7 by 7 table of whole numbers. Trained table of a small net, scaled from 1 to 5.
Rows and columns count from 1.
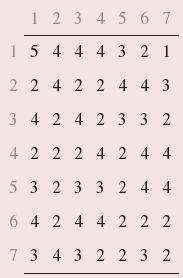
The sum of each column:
23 20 22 21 18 22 18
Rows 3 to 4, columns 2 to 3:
2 4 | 2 2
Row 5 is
3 2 3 3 2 4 4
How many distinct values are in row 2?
3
